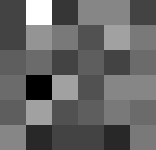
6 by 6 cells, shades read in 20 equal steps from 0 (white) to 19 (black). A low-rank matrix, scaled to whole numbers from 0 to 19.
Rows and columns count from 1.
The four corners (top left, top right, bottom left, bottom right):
14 14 9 10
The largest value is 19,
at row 4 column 2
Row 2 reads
14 8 10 13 7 10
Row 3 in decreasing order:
14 14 12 12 11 11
